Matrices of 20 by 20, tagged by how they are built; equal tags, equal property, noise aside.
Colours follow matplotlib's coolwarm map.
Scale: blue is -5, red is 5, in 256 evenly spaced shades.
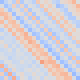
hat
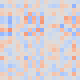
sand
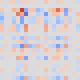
sand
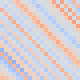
hat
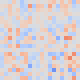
sand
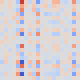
sand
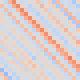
hat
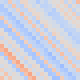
hat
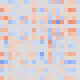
sand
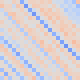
hat
